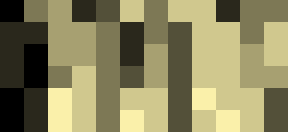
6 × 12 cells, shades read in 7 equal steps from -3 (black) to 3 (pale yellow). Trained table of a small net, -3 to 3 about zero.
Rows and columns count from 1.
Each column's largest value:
-2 0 3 2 0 3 2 2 3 3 2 2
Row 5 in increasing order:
-3 -2 -1 -1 0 2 2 2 2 2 3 3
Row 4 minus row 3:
0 0 -1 1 0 1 0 0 0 0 0 -1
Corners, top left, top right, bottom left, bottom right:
-3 0 -3 -1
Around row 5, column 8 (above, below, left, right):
-1 -1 2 3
